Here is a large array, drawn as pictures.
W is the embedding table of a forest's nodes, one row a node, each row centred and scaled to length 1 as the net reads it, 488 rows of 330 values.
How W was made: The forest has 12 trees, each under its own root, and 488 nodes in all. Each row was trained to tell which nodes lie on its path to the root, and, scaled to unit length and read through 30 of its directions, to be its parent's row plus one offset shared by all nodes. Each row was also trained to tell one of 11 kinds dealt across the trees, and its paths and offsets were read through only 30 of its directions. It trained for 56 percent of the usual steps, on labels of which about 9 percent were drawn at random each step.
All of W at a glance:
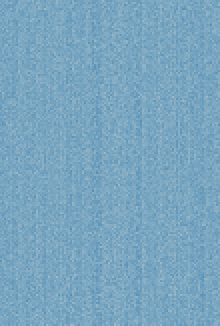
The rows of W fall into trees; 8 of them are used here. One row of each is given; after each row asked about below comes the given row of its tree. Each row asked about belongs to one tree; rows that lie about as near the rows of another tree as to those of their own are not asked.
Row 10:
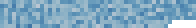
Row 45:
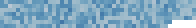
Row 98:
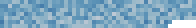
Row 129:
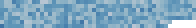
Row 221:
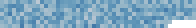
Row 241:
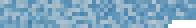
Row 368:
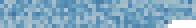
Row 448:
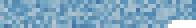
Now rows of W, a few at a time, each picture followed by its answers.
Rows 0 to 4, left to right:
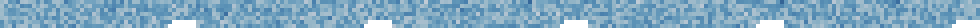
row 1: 10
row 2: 368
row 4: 45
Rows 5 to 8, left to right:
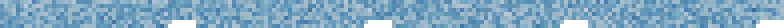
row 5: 221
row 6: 98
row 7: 448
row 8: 98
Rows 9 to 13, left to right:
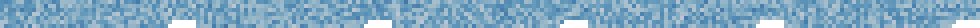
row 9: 10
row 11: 129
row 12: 221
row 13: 129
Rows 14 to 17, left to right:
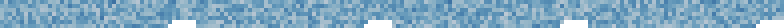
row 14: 221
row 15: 98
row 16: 98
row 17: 221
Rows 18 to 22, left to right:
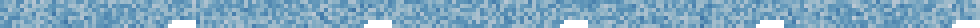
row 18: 98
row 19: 368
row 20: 368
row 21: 98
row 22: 98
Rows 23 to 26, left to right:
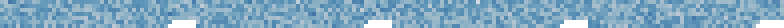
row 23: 45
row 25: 10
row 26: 448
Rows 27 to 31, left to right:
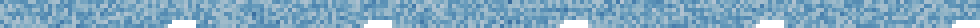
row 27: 368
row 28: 10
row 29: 221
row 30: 368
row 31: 368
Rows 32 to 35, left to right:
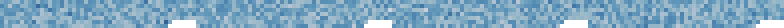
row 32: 98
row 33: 368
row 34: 45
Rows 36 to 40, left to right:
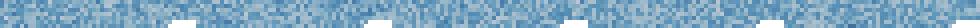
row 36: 448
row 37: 221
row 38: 241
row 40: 368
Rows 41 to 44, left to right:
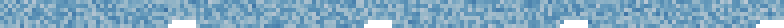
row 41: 45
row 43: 10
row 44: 368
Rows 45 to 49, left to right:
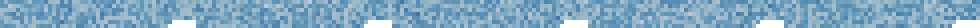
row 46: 98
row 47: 98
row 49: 241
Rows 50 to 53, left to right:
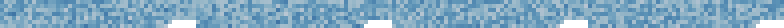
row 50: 368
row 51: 221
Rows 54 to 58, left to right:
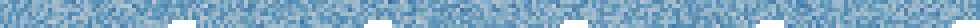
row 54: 368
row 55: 10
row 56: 368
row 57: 368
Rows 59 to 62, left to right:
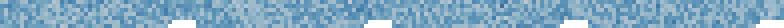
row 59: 448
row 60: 221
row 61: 221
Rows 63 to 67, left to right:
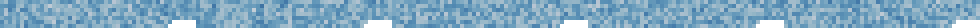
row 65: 129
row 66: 368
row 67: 368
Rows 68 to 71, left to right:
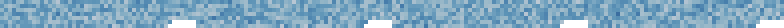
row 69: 241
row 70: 221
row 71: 241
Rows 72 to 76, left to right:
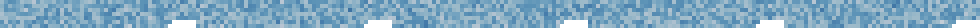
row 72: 98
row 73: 10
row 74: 221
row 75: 98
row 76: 241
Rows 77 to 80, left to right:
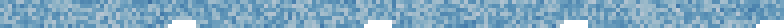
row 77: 448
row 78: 448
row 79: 10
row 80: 221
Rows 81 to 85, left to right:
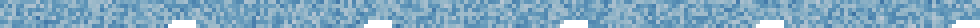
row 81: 221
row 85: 98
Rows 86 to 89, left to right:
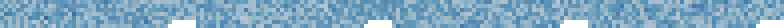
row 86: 45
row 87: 448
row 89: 241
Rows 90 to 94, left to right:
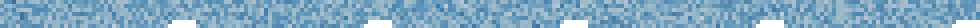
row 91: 368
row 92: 98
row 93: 221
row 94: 368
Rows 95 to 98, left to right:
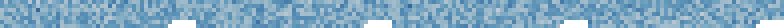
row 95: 221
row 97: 448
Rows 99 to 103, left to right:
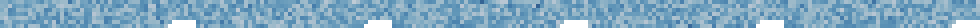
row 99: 448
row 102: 368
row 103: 448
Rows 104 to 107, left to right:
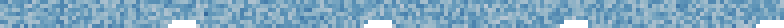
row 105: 368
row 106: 368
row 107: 98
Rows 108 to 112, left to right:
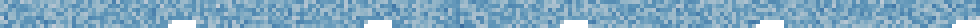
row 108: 221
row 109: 98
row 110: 98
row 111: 368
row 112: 241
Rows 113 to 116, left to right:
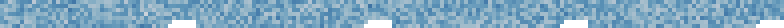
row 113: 368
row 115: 241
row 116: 448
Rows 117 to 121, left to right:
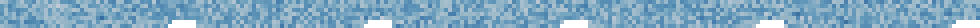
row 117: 221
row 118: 221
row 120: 129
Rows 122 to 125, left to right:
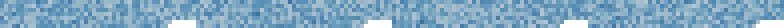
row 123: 368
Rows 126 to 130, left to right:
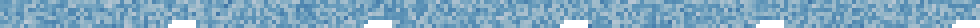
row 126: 98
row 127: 241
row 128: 10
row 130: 10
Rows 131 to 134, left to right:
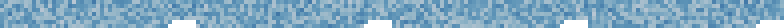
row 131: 221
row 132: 368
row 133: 221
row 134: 448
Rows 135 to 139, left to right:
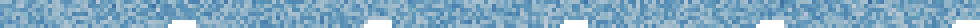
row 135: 241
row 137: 241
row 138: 221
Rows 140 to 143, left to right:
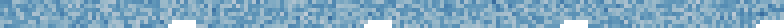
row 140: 448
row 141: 221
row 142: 10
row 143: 221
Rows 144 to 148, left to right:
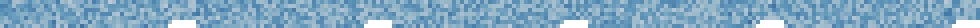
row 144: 98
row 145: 448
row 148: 98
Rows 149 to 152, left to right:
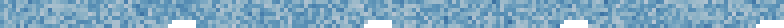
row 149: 448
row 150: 98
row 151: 98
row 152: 368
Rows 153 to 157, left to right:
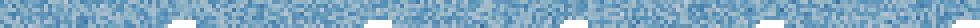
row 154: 241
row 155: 221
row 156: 241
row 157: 10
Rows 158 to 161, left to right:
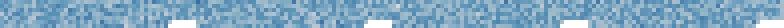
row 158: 98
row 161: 98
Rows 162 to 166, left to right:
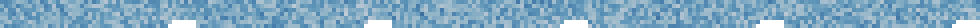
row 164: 448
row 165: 368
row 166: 45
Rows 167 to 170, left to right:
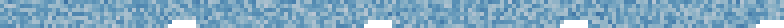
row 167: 45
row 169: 98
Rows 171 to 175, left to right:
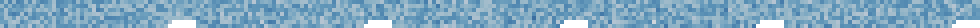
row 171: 448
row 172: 129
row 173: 221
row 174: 45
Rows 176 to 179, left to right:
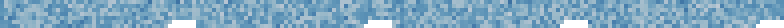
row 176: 448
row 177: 241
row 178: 10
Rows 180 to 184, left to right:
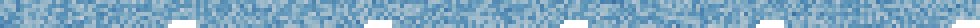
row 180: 45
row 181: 10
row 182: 129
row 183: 241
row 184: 368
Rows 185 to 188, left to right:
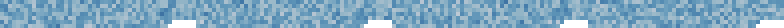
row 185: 98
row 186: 10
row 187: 221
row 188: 368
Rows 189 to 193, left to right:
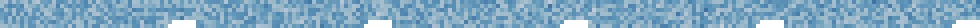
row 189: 221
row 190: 241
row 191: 448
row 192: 10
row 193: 448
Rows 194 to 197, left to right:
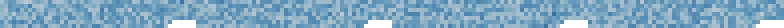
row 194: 221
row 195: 368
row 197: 98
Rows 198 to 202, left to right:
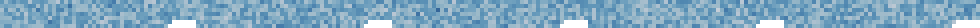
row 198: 241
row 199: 368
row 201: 448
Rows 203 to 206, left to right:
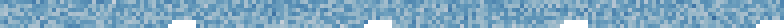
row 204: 129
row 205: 129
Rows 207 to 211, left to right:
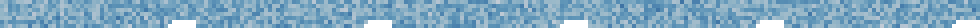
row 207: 221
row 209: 129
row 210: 241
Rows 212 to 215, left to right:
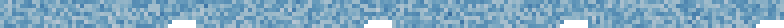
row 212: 368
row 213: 448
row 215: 98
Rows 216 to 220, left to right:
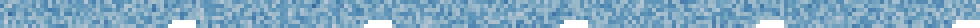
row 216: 10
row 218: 368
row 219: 448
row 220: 448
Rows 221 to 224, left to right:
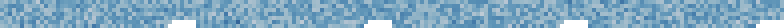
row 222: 241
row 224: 241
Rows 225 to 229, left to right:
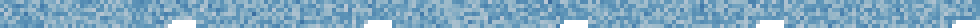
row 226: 10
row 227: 241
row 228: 241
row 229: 241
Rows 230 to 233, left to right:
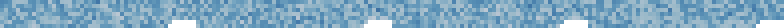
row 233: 129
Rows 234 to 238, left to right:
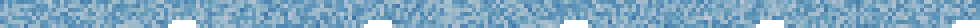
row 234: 448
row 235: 368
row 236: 368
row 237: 368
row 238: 368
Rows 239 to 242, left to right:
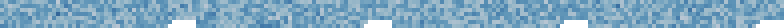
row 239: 45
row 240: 368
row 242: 98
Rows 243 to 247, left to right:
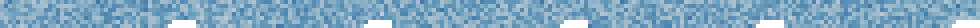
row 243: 98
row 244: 368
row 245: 448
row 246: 241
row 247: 448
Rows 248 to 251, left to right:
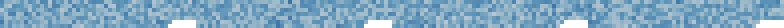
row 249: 45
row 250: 448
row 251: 368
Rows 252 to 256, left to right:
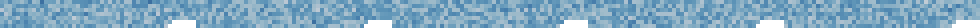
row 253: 241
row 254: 45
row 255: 448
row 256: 368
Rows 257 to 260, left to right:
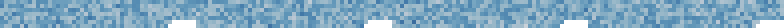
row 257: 448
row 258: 98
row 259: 129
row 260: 448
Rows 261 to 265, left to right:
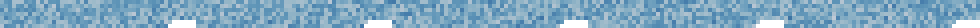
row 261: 221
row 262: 221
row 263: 368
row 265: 221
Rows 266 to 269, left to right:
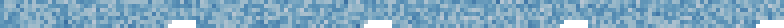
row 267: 448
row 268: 98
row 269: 98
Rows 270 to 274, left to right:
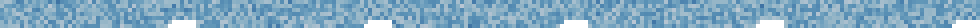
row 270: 241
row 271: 129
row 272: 448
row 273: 448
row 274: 221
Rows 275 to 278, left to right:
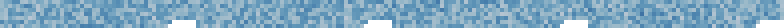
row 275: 368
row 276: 98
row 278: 98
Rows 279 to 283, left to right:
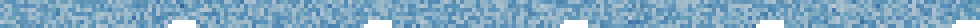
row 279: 10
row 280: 368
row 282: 221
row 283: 448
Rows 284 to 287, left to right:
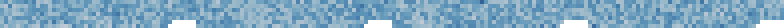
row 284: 241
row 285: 221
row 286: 368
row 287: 98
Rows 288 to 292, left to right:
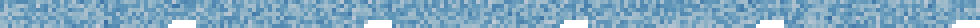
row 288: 10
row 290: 241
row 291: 129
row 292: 368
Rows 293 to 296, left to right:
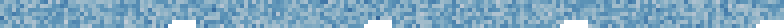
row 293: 45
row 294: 221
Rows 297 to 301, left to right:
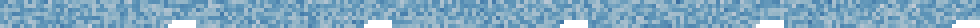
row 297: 448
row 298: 98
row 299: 368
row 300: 368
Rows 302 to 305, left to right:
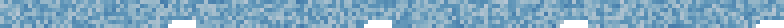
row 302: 241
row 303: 368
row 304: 448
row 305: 368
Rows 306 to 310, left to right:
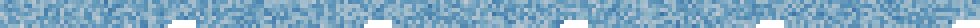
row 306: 98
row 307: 98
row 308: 45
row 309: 368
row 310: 45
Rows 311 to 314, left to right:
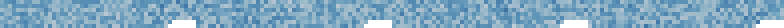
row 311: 448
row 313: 241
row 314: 368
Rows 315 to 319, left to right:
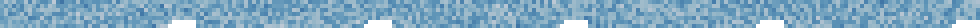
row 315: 448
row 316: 129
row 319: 98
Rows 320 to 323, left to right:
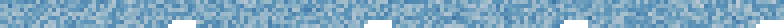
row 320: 448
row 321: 129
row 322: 241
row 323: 10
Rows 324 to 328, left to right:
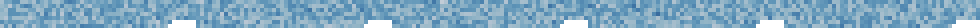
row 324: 368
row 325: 129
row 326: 448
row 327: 98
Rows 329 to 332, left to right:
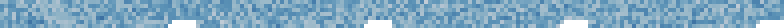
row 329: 221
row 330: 129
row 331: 448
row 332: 10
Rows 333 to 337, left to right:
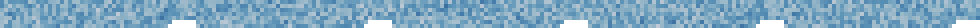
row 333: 10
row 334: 368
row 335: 368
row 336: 221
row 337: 448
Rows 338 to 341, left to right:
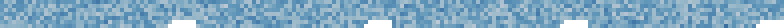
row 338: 448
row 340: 448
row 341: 221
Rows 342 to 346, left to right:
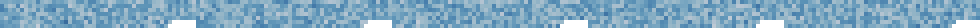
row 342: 98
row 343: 448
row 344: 241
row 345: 98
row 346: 448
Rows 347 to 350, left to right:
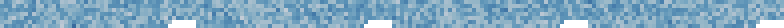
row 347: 221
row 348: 221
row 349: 129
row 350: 368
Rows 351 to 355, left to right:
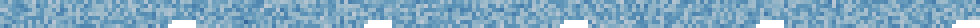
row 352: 98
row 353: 129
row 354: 98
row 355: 448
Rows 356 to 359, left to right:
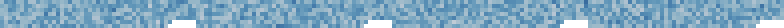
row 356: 10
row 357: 368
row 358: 241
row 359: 221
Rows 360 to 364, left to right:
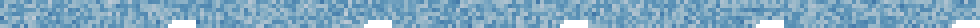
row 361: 448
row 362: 98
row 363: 221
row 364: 448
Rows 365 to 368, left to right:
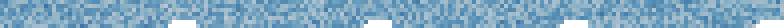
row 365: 368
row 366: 368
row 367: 10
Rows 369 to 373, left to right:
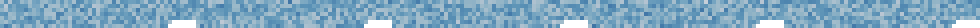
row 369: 221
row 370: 45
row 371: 241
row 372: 368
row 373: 448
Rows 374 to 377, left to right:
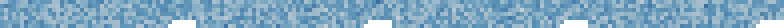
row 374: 448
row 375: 10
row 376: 10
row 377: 448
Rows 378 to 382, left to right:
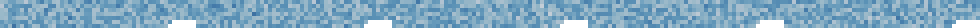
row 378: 448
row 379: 448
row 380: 10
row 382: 368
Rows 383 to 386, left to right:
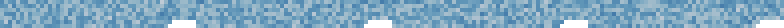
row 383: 10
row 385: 368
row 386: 448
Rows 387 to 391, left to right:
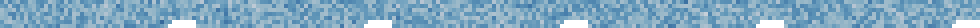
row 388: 98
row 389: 221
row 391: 448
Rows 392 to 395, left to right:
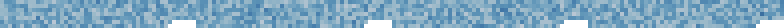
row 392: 448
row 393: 98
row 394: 241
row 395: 221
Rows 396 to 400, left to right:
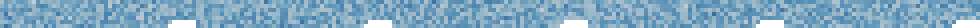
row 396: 98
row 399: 221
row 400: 448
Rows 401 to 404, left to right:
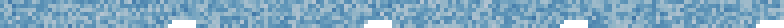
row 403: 221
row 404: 45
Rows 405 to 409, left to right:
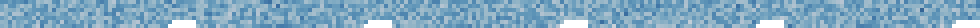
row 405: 10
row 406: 368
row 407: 448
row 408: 241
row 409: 368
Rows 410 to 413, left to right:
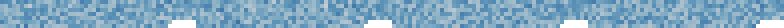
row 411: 448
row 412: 368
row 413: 221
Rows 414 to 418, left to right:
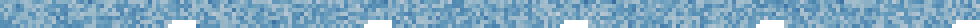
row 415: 241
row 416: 45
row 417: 10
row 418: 10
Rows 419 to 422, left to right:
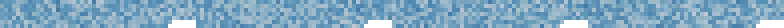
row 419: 241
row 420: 448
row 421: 448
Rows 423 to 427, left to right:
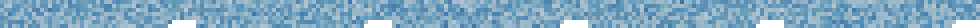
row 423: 129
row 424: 98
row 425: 98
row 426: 45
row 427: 10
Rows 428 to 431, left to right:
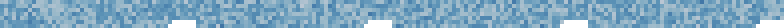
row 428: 221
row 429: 448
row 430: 448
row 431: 241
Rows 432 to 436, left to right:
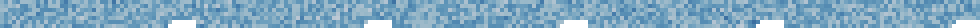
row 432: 45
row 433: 98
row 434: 448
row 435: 45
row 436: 448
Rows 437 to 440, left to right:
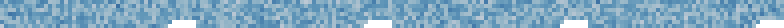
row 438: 10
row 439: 241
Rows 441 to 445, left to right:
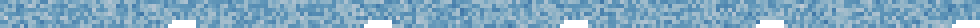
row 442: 241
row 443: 368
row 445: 368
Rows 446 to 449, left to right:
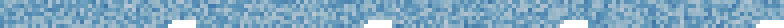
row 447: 448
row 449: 448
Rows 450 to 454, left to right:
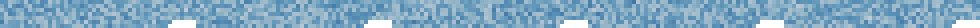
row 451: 221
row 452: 221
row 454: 368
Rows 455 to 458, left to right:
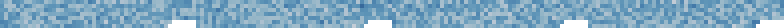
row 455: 368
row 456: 10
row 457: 448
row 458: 241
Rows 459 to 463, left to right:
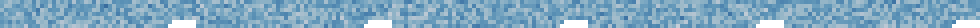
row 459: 241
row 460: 221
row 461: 368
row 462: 448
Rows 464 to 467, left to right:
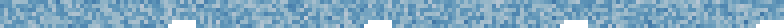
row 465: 98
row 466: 221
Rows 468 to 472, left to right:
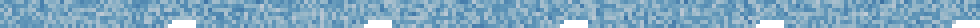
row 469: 98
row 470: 368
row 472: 448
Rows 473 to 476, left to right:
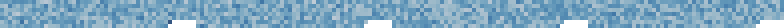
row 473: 129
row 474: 98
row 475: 221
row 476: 45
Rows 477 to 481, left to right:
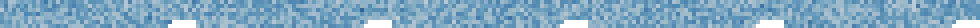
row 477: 368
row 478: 368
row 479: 98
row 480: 10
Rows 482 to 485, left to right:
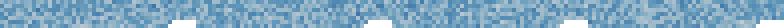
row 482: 129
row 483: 448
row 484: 448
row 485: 368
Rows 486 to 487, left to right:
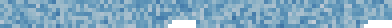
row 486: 10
